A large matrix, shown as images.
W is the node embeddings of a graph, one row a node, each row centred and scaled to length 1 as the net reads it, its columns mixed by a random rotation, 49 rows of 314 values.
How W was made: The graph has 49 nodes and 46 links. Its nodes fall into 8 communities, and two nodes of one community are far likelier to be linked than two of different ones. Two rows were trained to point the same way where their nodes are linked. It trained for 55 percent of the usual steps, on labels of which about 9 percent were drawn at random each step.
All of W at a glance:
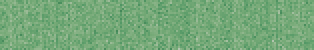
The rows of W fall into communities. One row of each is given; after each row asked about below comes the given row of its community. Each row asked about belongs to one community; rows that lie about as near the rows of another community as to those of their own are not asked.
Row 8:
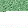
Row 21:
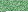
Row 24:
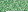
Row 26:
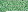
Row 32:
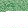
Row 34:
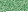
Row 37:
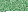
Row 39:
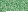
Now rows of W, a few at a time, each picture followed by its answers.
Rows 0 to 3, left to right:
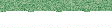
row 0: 34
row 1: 24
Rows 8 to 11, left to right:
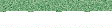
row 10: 26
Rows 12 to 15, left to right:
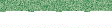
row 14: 21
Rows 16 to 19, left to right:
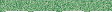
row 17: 21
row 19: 37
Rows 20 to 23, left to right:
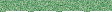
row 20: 24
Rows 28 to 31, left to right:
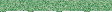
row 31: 32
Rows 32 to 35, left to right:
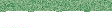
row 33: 24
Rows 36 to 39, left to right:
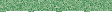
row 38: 26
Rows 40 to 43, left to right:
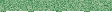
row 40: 8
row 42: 26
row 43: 21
